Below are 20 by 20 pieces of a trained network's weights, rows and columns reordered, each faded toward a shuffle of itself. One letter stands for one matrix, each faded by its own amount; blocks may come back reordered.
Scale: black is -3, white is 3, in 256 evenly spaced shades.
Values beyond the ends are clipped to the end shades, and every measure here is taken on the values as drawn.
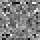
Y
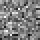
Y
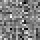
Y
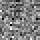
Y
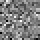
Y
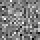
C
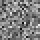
Y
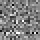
Y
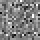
C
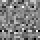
Y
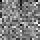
Y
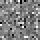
C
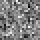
C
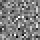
Y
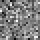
C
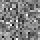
Y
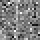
C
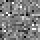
C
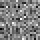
Y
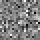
C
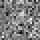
Y
